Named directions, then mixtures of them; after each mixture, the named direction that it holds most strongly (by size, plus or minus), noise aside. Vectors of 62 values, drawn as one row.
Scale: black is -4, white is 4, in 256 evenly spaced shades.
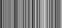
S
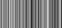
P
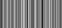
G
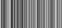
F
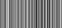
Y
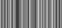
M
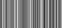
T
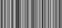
M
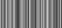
M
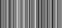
M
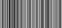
P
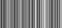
S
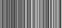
P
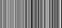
P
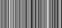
P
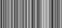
S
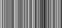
S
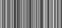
T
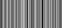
G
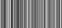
F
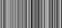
P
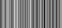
T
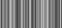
M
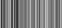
F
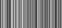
F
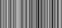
M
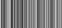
F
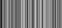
G
